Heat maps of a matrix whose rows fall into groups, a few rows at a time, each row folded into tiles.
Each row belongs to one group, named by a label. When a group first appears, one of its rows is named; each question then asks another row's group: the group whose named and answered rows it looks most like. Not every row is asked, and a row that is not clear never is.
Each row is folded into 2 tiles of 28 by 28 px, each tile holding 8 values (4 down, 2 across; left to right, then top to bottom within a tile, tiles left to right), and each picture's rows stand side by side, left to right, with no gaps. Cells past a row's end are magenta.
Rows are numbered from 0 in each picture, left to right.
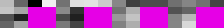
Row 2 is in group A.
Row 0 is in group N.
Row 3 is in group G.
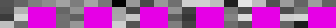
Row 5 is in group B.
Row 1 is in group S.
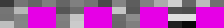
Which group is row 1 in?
G
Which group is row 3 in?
B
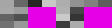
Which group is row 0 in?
N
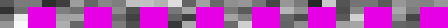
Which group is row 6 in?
G
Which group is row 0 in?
G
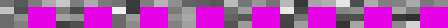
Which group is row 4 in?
S
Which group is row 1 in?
B
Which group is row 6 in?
S
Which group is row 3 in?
A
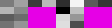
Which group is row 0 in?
N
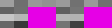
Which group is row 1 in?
B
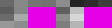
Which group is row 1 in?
A
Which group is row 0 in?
G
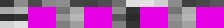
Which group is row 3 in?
A
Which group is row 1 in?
A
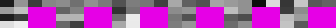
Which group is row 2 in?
G
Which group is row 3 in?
N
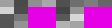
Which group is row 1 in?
G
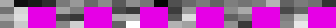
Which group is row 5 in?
G
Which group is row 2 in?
G
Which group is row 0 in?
A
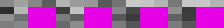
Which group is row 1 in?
S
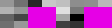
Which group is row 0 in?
N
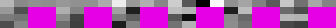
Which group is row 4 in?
S
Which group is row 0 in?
B
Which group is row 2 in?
B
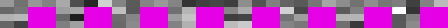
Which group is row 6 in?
B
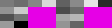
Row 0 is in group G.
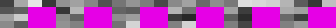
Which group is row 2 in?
G
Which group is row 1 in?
S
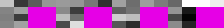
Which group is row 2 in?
B
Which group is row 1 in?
G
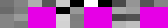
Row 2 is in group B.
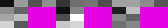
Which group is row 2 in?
S
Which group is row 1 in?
G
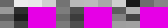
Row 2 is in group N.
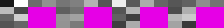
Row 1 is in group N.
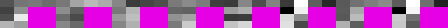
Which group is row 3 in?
G
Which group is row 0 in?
G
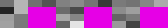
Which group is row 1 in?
G
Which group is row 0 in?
S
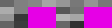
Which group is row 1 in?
B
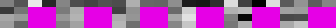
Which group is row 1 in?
A
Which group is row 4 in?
N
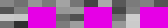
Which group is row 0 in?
B
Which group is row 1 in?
N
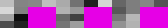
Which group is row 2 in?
G
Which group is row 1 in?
N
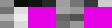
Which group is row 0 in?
A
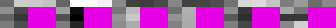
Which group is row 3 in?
A
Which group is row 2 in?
A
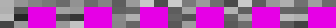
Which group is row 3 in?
S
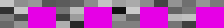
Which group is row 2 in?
S
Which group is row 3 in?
B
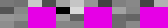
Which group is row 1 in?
S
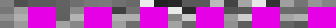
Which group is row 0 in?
A
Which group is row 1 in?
G
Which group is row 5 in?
B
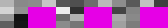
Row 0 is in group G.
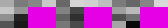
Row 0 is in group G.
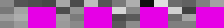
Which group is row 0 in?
A
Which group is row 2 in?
N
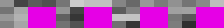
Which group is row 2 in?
B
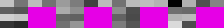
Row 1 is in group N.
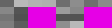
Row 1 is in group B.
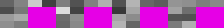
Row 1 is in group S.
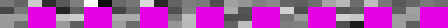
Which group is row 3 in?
G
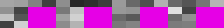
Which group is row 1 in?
A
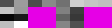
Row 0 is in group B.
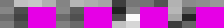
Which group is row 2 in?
G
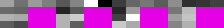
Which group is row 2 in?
G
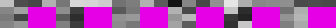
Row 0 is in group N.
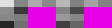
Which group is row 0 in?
B
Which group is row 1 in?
B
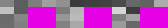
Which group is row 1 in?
A
